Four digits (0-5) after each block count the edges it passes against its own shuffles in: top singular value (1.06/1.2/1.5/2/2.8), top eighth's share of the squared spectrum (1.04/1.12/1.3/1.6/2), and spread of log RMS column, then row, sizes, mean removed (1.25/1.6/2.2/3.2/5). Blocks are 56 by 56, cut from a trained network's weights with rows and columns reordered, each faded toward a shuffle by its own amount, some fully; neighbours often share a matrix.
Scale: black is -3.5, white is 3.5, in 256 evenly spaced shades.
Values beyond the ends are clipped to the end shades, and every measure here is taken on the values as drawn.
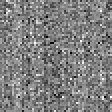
3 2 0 2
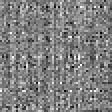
3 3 0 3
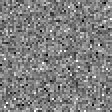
0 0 0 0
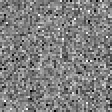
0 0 0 0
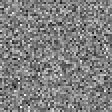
2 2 0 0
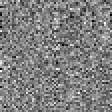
3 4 2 1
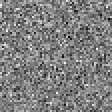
1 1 0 0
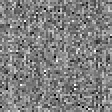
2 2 0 0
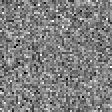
0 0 0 0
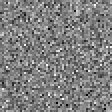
0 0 0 0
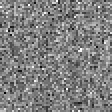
1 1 0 0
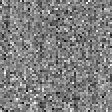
1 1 0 0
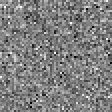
0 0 0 0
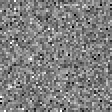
0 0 0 0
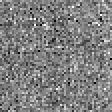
2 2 0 1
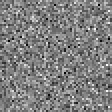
0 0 0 0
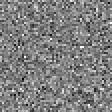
2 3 1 1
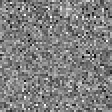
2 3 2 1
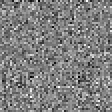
3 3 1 1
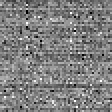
3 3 2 0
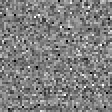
1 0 0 0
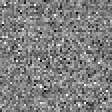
1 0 0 0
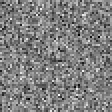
1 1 0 0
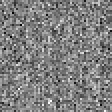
2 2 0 0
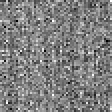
3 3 0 2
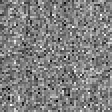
1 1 0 0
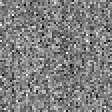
2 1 0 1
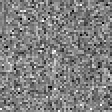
1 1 0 0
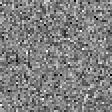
1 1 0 0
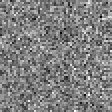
2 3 1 0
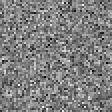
2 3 0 0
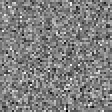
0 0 0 0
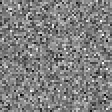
1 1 0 0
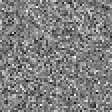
0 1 0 0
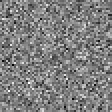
2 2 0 0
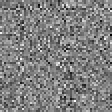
3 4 2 2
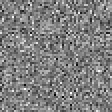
3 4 1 1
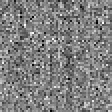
2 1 0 1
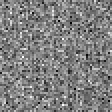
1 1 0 0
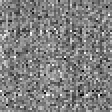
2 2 0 2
